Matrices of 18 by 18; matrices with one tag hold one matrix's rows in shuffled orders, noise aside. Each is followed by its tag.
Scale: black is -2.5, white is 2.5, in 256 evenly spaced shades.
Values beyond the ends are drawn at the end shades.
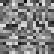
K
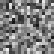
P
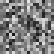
P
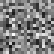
P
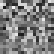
K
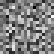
P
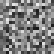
P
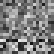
K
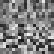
K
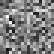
P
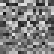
K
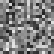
P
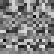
K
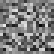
K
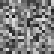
P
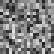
P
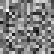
P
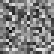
P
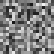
P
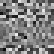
K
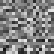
K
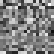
K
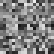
K
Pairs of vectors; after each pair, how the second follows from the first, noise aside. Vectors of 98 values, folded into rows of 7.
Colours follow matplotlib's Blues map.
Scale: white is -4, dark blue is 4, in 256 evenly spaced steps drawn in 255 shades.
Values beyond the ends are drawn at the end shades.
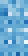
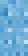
shrunk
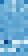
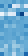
reversed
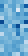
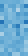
shrunk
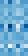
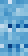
sign-scrambled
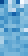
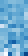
reversed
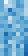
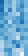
reversed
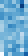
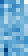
reversed
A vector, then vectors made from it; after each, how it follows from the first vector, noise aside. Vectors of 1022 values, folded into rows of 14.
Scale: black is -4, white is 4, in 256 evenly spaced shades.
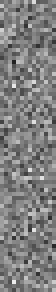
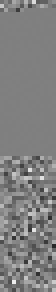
partly zeroed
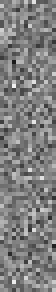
copied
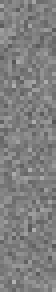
shrunk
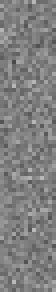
shrunk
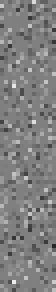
partly zeroed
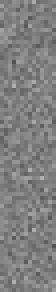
shrunk
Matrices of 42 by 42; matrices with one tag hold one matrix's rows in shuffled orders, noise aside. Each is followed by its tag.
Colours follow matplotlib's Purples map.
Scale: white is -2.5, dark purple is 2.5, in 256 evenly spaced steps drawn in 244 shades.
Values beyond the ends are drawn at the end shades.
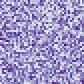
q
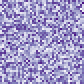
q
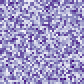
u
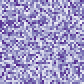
q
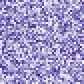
q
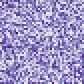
q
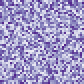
u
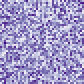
q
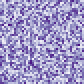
u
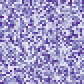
u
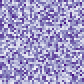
u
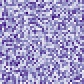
q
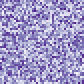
q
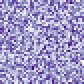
u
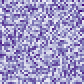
q
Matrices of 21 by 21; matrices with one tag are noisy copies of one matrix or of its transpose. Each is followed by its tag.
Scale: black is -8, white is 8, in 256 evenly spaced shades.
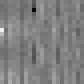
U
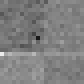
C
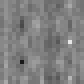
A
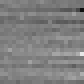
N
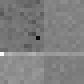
C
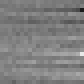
N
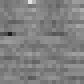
U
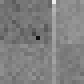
C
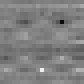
A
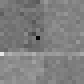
C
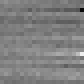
N
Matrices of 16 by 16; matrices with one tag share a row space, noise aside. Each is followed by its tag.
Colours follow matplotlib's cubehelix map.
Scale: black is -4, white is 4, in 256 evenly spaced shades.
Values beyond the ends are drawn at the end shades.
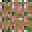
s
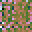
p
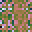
p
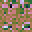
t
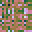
s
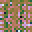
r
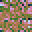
r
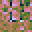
t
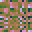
r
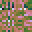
s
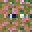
t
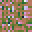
s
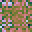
p
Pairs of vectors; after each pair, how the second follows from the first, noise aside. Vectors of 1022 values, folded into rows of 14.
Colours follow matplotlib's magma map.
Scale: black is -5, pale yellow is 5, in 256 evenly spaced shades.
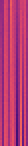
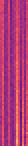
negated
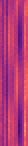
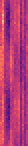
reversed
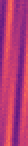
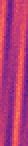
negated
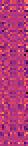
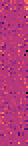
partly zeroed
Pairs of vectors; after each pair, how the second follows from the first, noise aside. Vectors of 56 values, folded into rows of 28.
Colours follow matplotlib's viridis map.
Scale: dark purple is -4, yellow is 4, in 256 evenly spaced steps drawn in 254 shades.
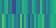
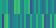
shuffled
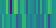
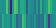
copied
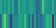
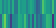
copied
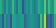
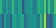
copied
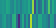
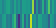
copied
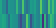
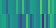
copied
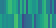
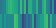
copied
